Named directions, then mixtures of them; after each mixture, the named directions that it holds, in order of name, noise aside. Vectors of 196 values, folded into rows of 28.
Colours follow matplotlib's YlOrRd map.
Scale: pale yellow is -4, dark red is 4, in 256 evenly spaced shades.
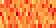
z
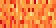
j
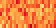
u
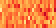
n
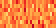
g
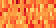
g, u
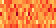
n, z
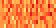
g, j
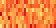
u, z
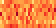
n, z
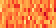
n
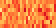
g, n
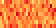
z
